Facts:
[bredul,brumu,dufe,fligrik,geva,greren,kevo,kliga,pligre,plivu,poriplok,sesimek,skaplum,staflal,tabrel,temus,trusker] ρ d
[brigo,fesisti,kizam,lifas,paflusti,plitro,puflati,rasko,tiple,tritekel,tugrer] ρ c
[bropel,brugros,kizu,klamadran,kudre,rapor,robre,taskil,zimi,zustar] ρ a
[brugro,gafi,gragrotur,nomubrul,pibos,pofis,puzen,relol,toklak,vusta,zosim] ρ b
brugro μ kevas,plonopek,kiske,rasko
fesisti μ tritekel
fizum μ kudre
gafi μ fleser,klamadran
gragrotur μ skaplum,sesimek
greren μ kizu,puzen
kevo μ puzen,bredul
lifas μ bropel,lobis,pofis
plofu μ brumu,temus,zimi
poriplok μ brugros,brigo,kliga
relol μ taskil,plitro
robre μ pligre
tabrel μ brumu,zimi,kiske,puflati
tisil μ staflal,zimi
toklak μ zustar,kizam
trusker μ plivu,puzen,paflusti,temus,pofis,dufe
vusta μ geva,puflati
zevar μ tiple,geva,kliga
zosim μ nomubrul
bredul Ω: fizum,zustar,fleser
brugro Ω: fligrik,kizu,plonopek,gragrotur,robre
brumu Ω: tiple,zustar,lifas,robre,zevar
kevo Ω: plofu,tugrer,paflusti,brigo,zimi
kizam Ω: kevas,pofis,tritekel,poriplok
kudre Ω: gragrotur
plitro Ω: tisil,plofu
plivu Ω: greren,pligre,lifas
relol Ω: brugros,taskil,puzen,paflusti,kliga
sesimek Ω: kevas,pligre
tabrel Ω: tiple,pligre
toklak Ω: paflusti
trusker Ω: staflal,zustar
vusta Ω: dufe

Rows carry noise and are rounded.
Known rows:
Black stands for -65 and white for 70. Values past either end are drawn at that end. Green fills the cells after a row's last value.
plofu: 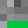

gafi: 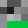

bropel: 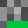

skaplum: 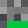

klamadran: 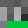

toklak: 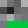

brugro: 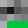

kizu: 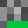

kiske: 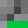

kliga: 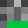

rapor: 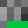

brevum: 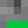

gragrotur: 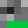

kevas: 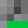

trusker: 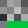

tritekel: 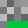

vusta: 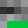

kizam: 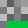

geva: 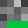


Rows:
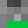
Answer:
fleser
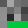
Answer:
zimi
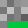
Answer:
tugrer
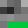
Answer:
pibos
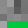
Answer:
tisil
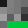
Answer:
brugros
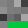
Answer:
staflal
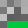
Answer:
plitro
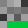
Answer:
tabrel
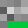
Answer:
paflusti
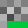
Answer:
puflati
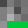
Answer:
zevar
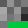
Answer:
robre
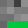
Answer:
lobis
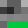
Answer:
nomubrul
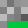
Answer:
fesisti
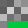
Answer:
brigo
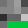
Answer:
temus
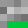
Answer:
lifas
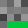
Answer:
fligrik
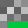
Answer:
tiple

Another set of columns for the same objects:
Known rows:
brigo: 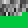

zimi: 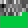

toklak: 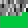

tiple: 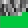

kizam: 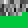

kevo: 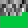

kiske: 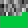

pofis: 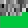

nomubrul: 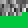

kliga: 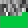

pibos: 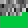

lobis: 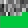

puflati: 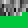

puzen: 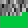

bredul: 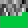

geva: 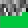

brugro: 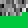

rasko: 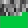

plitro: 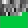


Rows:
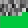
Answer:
zevar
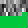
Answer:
brumu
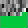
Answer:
vusta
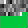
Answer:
taskil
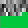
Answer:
temus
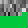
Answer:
fizum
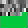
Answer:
relol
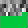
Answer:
poriplok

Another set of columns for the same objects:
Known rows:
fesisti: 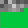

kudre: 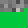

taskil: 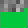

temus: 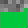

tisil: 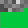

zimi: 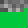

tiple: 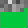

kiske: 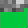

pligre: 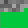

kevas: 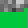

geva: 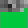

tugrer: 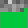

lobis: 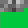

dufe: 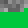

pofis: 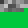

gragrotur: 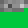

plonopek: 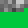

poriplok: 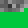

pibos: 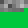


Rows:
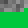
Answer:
brumu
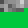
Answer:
brugro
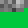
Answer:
fleser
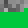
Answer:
bredul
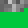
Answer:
puflati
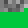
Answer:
trusker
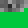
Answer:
kliga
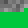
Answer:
staflal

